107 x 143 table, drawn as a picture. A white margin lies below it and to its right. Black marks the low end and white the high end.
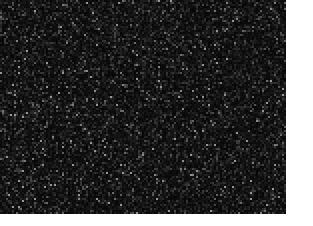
Stripes: none. Average level on the scale: 10%. Slope: none. Seam: none. Histogram: skewed, a long tail of high values. Odd rows or columns: none. Grain: fine.
